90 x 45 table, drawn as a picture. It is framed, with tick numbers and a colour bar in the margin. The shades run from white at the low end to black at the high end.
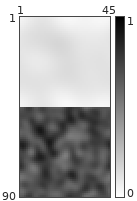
It is made of 2 by 1 panels. Panel 1,1: very low, smooth, faint in contrast. Panel 2,1: high, blotchy.
